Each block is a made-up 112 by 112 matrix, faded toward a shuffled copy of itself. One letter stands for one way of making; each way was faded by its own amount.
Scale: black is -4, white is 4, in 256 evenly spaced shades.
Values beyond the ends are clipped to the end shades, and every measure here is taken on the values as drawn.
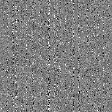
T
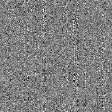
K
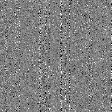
T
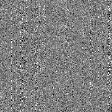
K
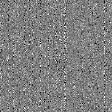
T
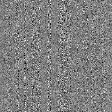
K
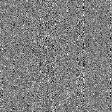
K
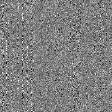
K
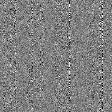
K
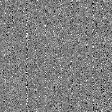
T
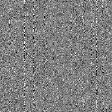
K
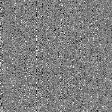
T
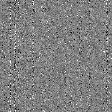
T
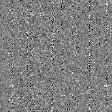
T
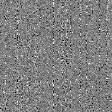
T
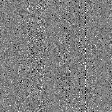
T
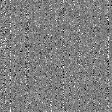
T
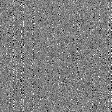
T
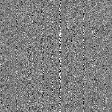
K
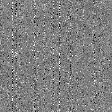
T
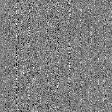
K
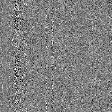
K
